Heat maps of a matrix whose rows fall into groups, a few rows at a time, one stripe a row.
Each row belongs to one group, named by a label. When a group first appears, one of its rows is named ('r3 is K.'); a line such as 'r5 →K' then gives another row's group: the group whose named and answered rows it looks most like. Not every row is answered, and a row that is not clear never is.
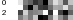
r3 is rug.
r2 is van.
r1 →rug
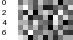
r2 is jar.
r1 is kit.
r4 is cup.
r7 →kit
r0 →van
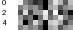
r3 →jar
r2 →van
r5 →rug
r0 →rug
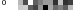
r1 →kit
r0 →jar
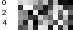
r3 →van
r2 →rug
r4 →jar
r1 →cup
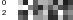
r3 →jar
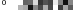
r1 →van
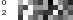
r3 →kit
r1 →jar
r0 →cup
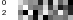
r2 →jar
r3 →kit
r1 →van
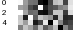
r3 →jar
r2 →rug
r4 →cup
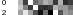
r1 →rug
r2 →cup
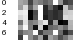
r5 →kit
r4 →van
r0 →cup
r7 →kit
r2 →kit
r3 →kit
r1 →kit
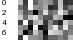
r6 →rug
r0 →jar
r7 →kit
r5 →rug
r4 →kit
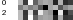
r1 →rug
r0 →jar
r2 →jar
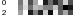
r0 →kit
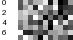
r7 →cup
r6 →rug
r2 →van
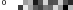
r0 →jar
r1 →cup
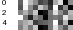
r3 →rug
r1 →van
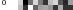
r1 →jar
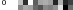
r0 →jar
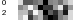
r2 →kit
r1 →cup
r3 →kit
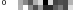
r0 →kit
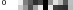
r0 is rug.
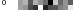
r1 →kit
